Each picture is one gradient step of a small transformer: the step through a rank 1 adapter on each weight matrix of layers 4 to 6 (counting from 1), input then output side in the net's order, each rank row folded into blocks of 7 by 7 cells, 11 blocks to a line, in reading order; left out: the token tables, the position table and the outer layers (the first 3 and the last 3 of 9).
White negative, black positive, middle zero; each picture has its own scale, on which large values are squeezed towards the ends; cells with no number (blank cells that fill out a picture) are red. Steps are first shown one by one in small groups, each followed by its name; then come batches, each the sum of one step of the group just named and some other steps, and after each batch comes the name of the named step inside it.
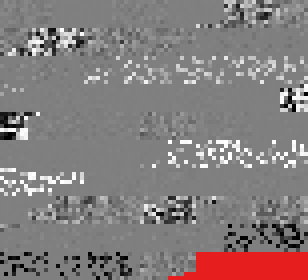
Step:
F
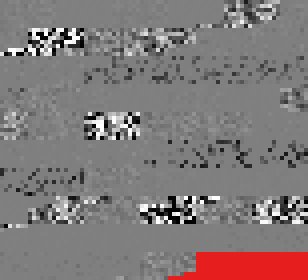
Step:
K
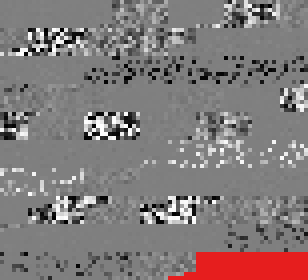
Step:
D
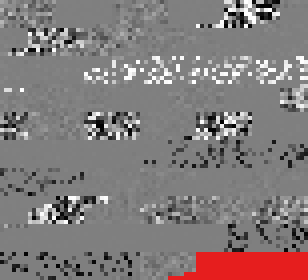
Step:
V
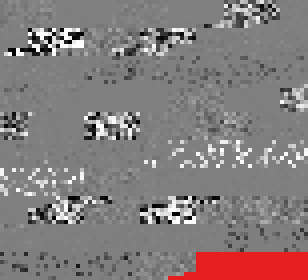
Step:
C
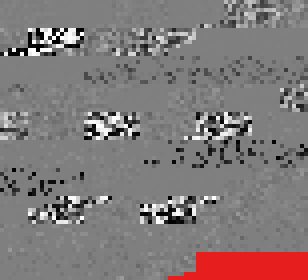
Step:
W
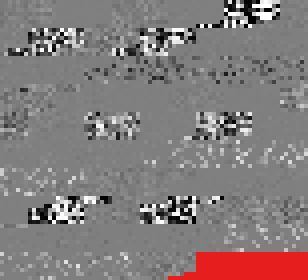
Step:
C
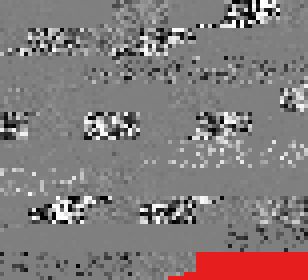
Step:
D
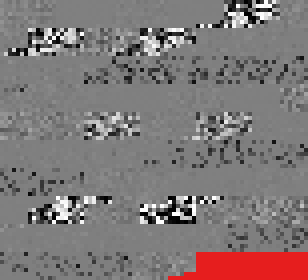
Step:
W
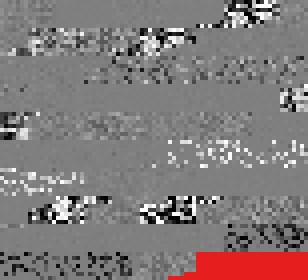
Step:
F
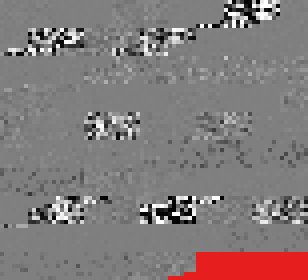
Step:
K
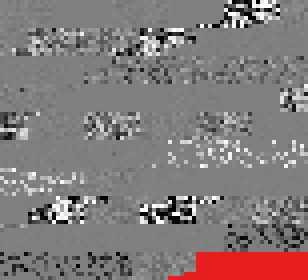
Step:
F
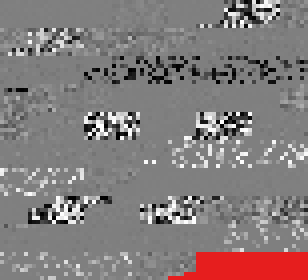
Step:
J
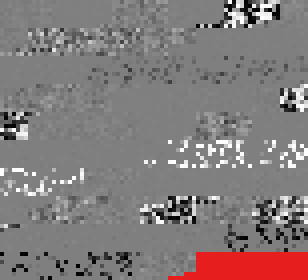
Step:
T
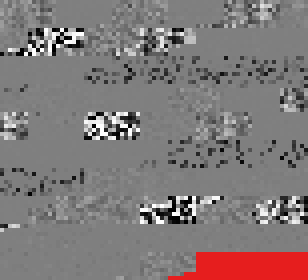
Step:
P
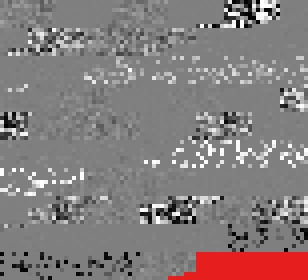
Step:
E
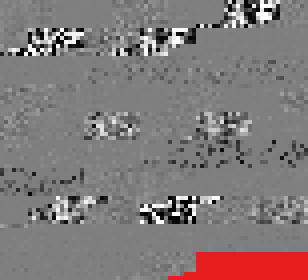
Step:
P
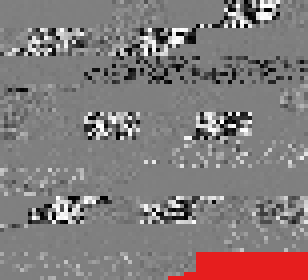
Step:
J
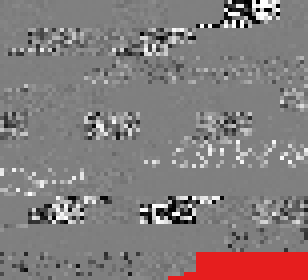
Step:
E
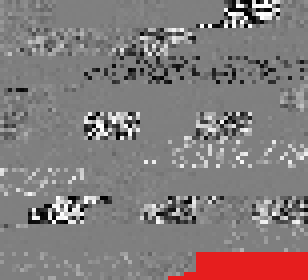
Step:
J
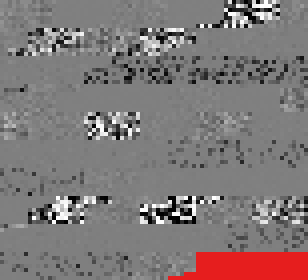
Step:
P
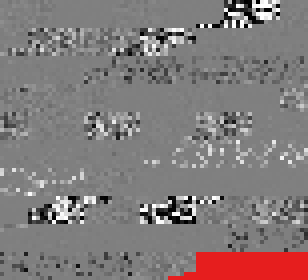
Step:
E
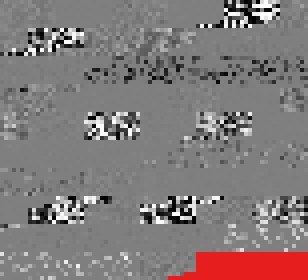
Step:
P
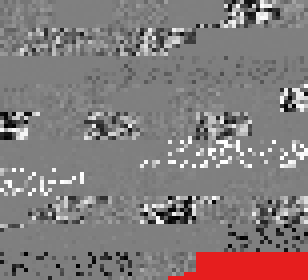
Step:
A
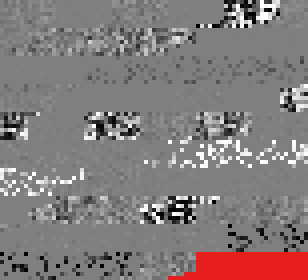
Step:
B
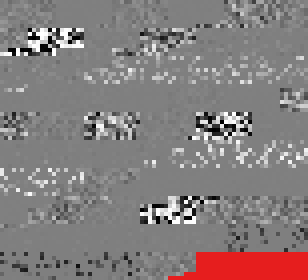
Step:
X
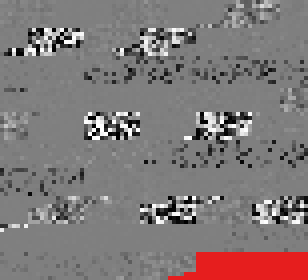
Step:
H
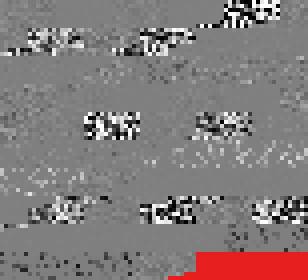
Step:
X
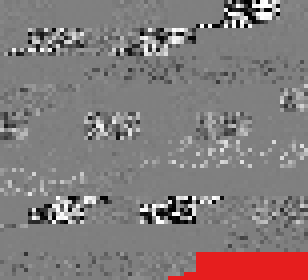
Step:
A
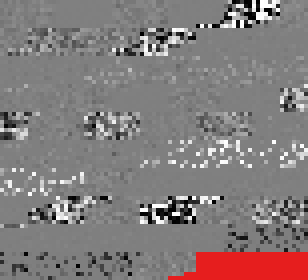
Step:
A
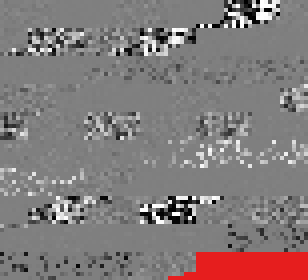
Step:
B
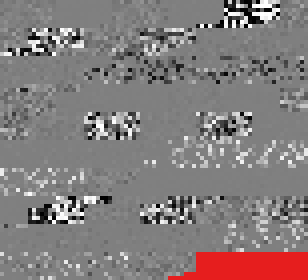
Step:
X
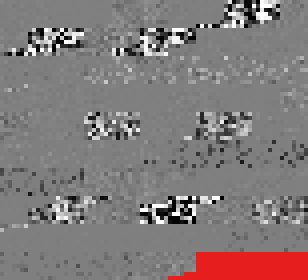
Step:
H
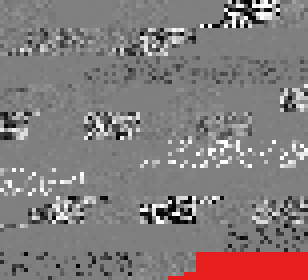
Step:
A
